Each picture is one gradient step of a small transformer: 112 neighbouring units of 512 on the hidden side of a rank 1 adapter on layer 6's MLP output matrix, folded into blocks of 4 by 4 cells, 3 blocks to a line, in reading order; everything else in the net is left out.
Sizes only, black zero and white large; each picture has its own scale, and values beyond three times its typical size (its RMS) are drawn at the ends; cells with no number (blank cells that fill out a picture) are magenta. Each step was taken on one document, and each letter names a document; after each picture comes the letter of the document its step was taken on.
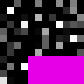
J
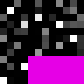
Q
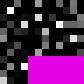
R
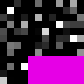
J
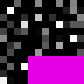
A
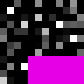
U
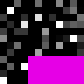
Q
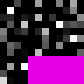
J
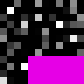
A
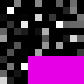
R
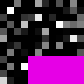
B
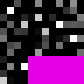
J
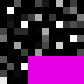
R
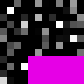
A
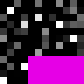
Q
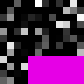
B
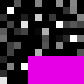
J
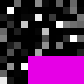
B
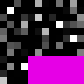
A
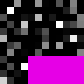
R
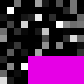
B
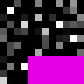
U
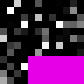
R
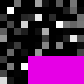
B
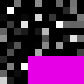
R
